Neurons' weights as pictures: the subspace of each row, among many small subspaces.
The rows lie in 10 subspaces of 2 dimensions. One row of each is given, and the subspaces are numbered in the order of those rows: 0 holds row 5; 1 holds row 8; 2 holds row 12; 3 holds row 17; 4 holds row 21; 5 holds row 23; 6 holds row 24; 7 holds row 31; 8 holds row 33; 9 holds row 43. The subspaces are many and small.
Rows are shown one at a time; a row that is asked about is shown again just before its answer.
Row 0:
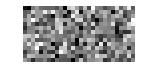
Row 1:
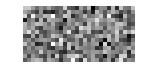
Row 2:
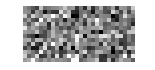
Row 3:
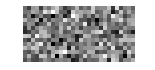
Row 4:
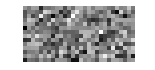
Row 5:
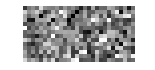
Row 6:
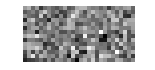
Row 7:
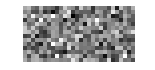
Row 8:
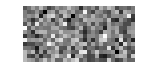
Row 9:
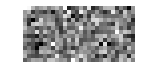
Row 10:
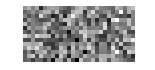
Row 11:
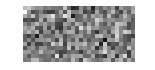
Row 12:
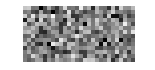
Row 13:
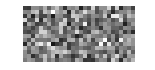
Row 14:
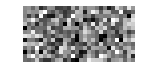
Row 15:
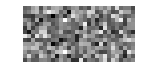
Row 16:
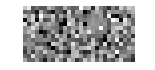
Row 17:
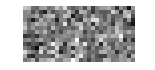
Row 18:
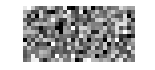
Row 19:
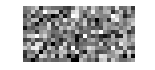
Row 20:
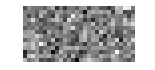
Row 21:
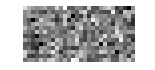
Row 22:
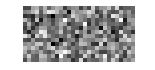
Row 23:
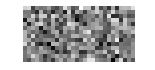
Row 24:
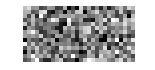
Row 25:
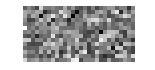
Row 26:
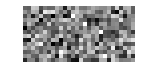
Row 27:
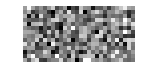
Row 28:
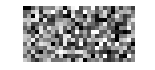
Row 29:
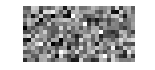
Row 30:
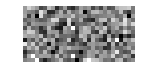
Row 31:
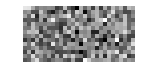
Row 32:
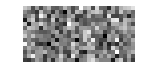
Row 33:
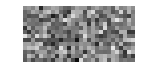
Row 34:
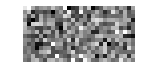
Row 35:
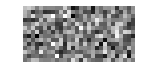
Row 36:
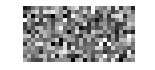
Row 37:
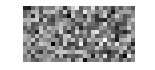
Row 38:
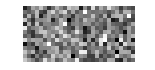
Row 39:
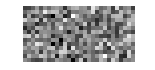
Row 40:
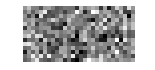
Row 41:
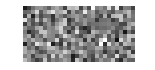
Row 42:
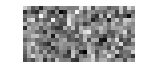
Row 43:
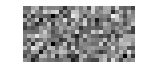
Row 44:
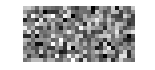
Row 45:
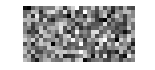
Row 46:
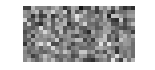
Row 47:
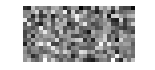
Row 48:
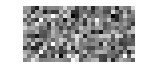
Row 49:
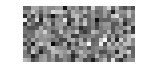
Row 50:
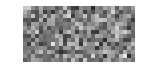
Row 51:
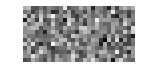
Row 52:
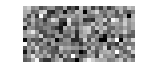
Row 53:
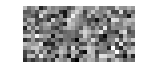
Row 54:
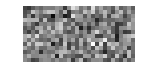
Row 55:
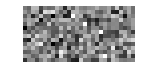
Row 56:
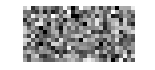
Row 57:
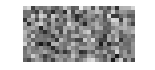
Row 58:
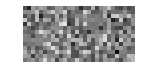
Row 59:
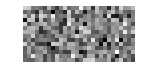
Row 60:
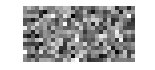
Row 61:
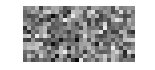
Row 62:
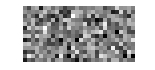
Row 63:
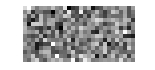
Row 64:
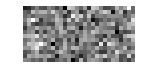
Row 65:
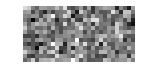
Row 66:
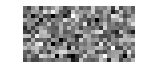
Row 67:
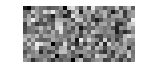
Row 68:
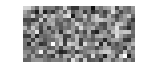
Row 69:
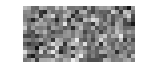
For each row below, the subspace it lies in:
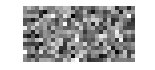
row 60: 6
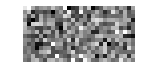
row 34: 4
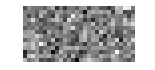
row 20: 4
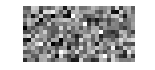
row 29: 0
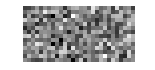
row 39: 1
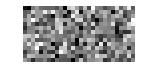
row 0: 3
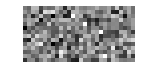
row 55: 0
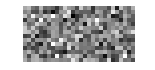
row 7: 2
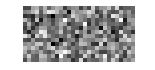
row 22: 8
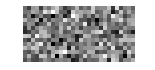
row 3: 2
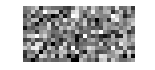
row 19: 9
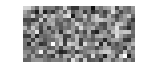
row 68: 7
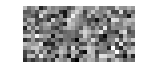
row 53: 2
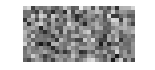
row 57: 5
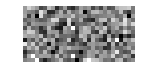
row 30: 3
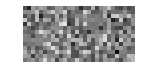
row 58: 8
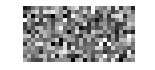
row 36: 1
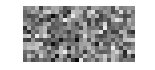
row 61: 8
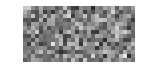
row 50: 7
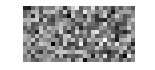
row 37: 7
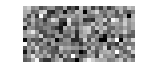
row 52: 6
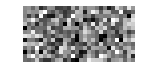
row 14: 6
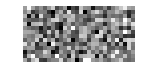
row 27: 4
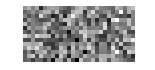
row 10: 8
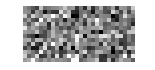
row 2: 9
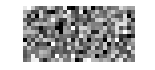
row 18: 3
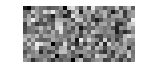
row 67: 3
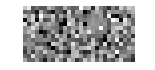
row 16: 8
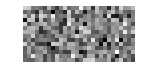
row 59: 2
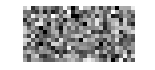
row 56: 5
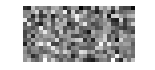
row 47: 5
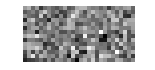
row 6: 9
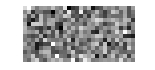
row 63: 4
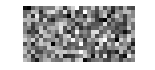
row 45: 7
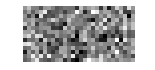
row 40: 7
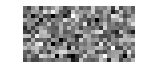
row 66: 2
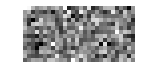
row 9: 4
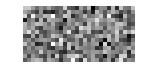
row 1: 1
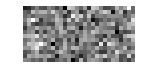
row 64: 4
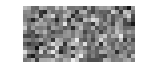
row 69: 3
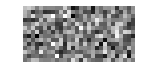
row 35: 6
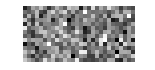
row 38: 1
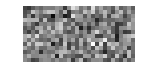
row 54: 6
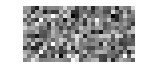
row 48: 9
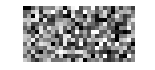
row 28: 7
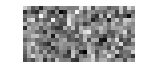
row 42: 0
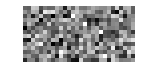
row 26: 0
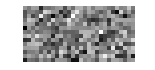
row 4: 0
